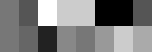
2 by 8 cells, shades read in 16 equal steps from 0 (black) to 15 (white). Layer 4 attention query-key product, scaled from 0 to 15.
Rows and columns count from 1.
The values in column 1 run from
7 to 7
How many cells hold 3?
0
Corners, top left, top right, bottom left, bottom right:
7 5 7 10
